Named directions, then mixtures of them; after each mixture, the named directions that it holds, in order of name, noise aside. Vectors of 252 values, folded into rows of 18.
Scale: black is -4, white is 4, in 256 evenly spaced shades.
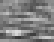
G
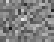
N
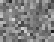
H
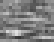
G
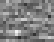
G, N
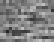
G, N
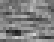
G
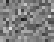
N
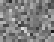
H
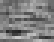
G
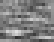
G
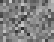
H, N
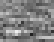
G, H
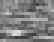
G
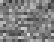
G, H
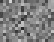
H, N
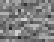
G, N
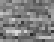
G, H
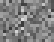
H, N
